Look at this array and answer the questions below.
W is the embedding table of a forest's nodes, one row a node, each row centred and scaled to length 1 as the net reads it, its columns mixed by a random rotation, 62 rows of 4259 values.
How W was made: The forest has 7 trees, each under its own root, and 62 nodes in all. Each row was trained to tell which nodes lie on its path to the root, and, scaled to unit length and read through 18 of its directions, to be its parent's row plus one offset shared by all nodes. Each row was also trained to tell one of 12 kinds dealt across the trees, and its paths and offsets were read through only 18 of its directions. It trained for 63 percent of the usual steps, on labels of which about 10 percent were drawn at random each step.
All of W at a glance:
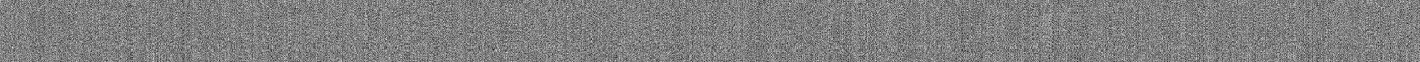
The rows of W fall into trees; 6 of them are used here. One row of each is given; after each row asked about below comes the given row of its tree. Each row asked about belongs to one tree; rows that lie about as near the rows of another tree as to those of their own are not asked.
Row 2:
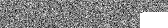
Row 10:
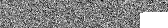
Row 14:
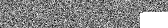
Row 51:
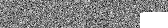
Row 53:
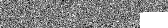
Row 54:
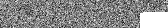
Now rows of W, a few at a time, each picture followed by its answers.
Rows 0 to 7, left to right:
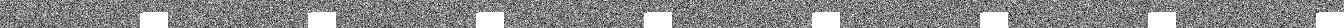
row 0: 2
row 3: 51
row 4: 51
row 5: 54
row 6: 53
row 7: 51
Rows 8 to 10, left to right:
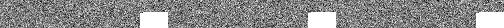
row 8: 10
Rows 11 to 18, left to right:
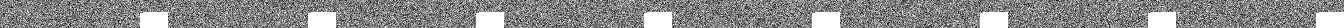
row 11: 14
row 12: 54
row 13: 54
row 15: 51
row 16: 53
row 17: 14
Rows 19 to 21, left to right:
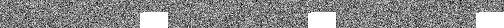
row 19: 2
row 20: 14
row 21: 54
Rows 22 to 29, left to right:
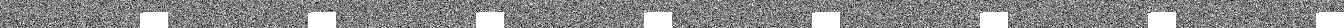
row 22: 14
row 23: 2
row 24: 54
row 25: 2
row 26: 53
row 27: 14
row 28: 14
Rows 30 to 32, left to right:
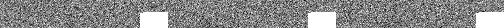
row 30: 54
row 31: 2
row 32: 51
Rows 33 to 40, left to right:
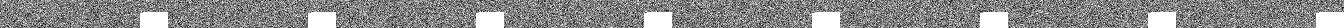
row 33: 2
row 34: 10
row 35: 51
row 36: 2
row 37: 2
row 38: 51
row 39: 51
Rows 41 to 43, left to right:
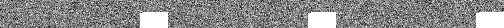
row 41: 2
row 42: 14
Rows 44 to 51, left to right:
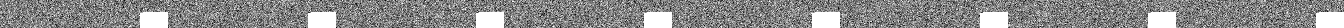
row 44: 54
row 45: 14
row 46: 14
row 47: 54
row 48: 54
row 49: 51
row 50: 51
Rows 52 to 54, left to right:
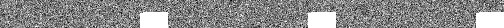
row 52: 10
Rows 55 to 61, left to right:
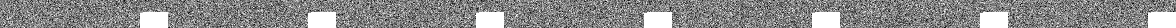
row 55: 54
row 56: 51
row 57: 54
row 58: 54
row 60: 51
